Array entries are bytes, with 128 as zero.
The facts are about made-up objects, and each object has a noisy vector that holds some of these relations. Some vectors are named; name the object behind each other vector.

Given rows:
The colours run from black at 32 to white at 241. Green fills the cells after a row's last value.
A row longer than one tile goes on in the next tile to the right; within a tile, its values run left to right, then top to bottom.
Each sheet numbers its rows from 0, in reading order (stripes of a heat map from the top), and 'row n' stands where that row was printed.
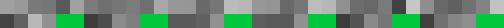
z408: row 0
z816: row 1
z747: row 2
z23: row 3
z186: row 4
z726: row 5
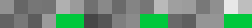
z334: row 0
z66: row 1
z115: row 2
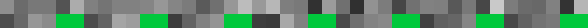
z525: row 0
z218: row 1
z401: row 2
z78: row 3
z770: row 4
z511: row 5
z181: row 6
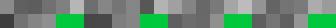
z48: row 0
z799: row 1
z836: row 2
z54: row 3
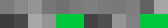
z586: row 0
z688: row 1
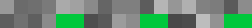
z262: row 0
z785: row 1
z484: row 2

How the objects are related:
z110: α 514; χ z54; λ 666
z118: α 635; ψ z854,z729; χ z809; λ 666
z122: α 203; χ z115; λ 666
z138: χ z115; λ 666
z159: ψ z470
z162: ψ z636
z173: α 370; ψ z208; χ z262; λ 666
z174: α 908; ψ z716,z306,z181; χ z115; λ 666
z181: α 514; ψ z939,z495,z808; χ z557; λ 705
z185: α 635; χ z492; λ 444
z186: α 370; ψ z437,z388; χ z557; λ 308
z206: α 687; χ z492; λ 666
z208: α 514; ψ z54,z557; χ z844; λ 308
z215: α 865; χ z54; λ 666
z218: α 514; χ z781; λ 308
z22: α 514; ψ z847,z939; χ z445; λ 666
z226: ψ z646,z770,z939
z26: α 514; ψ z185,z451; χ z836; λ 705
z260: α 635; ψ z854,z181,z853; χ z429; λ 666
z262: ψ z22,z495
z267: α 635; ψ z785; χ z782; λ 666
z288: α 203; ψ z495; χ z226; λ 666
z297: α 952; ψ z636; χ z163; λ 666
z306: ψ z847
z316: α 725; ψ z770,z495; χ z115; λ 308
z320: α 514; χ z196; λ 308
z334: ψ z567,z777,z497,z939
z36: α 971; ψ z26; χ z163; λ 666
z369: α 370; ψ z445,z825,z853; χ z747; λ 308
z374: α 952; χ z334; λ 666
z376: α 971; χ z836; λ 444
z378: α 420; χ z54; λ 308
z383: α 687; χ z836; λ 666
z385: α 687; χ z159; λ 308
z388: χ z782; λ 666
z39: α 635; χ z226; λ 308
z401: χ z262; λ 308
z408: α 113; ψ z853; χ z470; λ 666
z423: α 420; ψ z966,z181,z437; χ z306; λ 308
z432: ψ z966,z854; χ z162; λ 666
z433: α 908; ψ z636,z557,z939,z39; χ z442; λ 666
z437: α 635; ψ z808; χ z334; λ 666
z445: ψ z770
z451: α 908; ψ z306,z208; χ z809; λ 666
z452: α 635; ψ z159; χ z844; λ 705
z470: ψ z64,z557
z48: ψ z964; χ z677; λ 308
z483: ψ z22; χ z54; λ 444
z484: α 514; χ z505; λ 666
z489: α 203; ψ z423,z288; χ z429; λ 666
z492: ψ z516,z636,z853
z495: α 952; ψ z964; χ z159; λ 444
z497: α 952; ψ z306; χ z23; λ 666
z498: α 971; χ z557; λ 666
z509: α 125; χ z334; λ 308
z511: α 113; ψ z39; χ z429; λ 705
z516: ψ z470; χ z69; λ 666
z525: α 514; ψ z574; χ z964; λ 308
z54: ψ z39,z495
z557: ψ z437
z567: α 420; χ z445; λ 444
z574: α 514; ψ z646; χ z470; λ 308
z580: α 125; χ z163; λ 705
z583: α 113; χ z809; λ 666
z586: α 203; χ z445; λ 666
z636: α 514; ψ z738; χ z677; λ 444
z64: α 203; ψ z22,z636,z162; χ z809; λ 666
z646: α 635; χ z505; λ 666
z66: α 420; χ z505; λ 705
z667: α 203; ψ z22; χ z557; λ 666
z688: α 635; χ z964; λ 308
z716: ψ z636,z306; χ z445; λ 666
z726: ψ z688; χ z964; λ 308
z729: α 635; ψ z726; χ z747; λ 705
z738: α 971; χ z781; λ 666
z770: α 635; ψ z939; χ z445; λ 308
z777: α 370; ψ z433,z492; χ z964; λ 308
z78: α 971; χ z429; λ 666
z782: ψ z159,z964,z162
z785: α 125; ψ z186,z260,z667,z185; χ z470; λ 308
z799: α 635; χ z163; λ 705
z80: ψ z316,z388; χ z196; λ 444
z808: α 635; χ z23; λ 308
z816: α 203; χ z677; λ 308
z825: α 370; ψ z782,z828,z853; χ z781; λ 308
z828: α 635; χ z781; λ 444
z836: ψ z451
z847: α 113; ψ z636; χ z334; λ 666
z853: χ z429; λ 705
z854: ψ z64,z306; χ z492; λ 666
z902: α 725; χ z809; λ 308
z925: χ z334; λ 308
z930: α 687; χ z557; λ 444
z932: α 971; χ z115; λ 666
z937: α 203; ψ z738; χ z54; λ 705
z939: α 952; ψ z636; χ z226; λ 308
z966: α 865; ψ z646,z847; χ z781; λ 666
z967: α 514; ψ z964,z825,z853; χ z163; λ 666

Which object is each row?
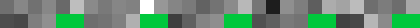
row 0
z580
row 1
z781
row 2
z385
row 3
z939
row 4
z583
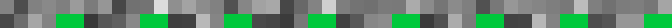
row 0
z316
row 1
z853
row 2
z646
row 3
z429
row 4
z378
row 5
z288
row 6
z497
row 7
z509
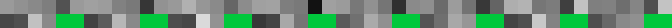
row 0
z173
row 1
z967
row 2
z932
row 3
z260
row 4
z847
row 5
z22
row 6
z451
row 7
z26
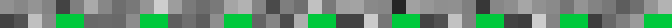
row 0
z437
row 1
z306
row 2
z782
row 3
z445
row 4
z118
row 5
z267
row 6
z122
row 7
z925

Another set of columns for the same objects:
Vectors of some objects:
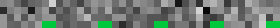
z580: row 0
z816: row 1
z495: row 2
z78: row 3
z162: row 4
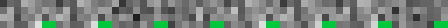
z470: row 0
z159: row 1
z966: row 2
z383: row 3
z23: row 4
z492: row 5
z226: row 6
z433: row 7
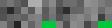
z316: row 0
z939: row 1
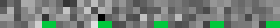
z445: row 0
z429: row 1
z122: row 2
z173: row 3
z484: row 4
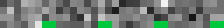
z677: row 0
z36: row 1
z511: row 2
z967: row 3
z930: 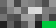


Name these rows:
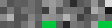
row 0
z408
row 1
z828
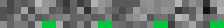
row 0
z218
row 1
z825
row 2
z401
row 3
z374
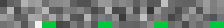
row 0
z163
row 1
z586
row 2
z66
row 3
z320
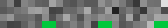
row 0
z80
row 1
z716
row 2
z799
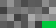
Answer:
z64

